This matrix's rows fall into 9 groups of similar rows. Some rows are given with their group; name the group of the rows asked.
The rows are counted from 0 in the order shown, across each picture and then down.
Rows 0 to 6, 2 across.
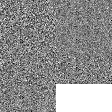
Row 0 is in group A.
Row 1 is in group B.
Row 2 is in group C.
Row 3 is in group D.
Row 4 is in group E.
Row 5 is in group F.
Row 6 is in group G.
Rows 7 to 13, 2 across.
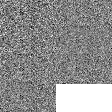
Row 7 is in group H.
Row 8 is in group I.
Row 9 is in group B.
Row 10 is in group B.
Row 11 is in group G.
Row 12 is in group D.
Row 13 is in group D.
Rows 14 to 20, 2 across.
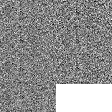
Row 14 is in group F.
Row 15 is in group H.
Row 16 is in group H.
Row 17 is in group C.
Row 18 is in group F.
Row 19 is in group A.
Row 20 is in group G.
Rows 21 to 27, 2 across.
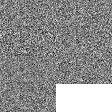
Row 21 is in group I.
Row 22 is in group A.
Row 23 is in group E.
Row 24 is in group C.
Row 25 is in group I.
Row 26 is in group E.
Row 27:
D
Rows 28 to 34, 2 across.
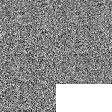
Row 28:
G
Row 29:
G
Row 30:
E
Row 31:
F
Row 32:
D
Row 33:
D
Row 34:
F
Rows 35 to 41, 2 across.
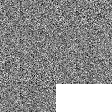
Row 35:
C
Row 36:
C
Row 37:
D
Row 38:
G
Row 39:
F
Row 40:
H
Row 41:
H
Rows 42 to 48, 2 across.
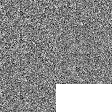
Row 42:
C
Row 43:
E
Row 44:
A
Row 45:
I
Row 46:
E
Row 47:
D
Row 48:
C
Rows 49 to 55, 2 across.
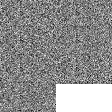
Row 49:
C
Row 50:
I
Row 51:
H
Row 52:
A
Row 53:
C
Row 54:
F
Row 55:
B
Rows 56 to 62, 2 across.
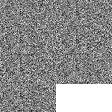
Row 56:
D
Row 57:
C
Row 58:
I
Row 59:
C
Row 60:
C
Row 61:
I
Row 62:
H
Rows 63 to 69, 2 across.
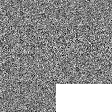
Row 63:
C
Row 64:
B
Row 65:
I
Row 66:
A
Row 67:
F
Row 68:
C
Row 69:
E
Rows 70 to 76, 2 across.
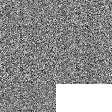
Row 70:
F
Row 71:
G
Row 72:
A
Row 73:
I
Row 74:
C
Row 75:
H
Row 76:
B
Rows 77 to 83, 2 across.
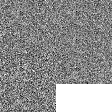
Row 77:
D
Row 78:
D
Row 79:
E
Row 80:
D
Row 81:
A
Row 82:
G
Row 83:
I
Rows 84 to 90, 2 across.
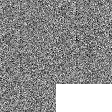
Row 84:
E
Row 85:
F
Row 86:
F
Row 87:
H
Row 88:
C
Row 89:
A
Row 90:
A
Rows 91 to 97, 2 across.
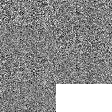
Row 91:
G
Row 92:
H
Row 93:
D
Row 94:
A
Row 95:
G
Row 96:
H
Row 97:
E
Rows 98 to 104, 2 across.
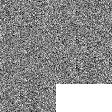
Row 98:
G
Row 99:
D
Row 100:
E
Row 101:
C
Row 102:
E
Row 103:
H
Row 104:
H
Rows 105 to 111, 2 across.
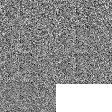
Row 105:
C
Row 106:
H
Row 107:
G
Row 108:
F
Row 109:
I
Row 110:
F
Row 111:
D
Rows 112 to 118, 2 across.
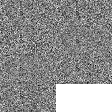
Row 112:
C
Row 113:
C
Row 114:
A
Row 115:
C
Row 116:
F
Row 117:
I
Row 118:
H
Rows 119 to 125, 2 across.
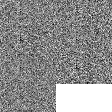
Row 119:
F
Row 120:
A
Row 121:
H
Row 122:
D
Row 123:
D
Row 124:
H
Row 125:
I
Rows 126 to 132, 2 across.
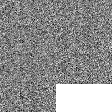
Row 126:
F
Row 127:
A
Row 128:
G
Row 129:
I
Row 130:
B
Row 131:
F
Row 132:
H
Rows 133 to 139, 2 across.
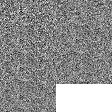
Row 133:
A
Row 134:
G
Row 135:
D
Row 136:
D
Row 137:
D
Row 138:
I
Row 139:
D
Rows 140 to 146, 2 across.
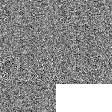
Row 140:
G
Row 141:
G
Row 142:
B
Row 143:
H
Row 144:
F
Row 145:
D
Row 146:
G
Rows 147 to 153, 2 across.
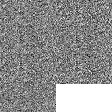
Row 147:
G
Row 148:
A
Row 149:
I
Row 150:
H
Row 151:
A
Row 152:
A
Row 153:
B
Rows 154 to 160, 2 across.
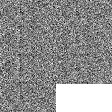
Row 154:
H
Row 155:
C
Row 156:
F
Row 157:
I
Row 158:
F
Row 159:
G
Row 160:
C
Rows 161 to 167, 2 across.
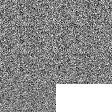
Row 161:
I
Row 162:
D
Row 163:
I
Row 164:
I
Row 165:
C
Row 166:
B
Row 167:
B
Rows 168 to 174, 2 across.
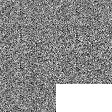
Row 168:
F
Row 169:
I
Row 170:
A
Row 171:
A
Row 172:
H
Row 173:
C
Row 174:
D
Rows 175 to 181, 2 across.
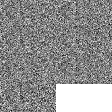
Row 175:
C
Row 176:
F
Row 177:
C
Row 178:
D
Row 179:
G
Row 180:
F
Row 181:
C
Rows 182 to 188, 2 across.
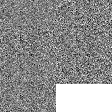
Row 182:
B
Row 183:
F
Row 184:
H
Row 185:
H
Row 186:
I
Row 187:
C
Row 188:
D
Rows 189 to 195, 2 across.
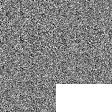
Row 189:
C
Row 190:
B
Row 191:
H
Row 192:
G
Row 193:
B
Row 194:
D
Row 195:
D
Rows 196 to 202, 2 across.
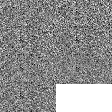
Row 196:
E
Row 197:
F
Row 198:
H
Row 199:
H
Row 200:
I
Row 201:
D
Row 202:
H
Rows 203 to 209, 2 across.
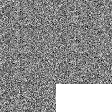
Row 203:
F
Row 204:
G
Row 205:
F
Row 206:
G
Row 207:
E
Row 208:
E
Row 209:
A
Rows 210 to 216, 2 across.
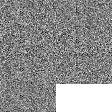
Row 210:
D
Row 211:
H
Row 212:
E
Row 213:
F
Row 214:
G
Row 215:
A
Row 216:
D
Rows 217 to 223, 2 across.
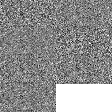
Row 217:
C
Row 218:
I
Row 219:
B
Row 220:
A
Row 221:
I
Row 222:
I
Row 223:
B
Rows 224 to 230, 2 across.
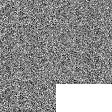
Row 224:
F
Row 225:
B
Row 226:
I
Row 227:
D
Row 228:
G
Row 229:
D
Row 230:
F
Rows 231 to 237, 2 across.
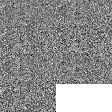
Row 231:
E
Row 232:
F
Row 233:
I
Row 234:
G
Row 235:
F
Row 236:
D
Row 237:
E
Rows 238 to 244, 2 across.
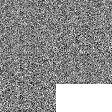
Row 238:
D
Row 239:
G
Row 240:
I
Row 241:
I
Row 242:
H
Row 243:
I
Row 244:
F
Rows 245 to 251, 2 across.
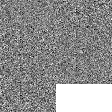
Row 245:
G
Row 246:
H
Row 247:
F
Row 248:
E
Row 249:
B
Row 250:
F
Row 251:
C
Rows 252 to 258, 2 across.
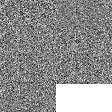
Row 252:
C
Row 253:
H
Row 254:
F
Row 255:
G
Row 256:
I
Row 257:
I
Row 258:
E
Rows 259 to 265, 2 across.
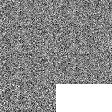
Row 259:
F
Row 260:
D
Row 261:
G
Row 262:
I
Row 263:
G
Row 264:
F
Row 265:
F
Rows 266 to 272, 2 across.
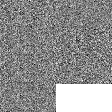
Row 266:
G
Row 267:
E
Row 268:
I
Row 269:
H
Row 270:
I
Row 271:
E
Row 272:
D
